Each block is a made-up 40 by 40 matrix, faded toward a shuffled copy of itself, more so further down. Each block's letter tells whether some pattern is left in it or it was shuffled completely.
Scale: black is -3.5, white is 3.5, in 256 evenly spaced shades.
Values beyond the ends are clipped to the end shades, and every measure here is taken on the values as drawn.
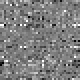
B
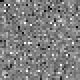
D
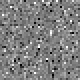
D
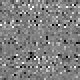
B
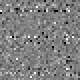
B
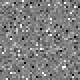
D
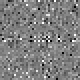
B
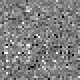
B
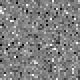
D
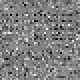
B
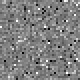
D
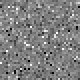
D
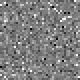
D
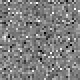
B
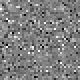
B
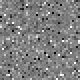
D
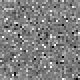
D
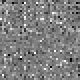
B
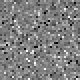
D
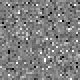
D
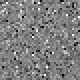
D
